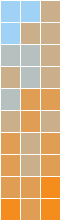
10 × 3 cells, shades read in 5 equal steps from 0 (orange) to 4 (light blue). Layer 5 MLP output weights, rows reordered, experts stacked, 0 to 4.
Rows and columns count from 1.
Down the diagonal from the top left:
4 2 2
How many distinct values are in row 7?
2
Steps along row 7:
up down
